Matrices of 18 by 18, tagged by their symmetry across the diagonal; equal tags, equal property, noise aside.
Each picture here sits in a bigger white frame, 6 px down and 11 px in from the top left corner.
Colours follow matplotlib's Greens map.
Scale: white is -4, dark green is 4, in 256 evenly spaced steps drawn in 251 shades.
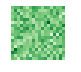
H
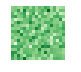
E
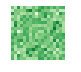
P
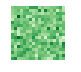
H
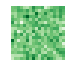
E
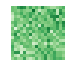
E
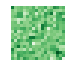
P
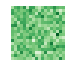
H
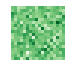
E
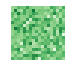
P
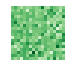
E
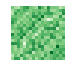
P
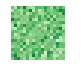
P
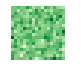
E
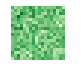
P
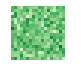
H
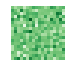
E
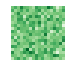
H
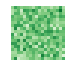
H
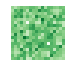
P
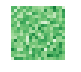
P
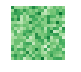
H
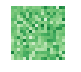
E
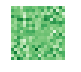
E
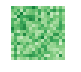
P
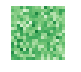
H
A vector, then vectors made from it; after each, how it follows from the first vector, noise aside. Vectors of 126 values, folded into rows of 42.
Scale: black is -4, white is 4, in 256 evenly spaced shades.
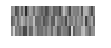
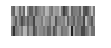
negated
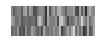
wrapped around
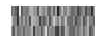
wrapped around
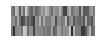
negated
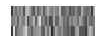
wrapped around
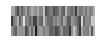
wrapped around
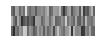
negated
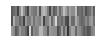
wrapped around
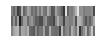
wrapped around
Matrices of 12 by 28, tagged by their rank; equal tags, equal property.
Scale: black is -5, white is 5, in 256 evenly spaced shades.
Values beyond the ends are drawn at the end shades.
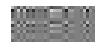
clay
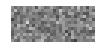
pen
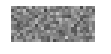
pen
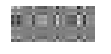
clay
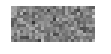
pen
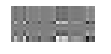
clay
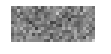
pen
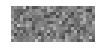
pen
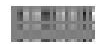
clay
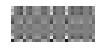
clay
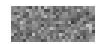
pen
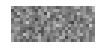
pen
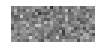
pen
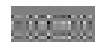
clay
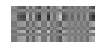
clay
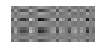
clay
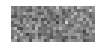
pen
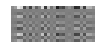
clay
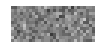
pen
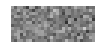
pen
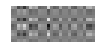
clay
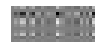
clay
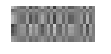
clay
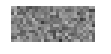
pen
